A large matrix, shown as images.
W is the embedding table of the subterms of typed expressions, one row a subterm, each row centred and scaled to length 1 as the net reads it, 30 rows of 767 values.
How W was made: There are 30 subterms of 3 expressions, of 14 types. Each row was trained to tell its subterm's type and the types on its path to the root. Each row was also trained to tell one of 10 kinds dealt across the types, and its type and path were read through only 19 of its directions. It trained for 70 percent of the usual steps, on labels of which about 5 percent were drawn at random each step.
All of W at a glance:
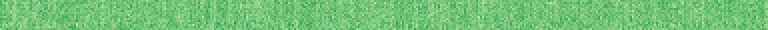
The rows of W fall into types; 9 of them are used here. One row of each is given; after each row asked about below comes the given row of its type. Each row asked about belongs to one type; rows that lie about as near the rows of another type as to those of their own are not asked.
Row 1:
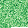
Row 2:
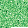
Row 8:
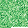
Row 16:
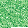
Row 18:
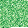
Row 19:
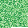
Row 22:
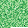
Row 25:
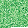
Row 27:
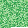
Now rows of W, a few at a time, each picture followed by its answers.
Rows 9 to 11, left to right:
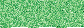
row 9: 1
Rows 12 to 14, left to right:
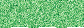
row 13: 1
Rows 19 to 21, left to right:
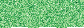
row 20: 25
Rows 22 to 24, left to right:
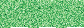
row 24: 25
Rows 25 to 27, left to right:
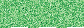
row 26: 25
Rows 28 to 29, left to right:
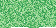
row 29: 27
